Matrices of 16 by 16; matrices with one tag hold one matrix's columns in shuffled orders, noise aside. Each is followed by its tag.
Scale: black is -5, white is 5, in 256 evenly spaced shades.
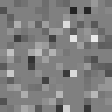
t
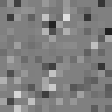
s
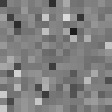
s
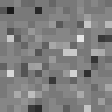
t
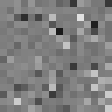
s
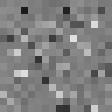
t
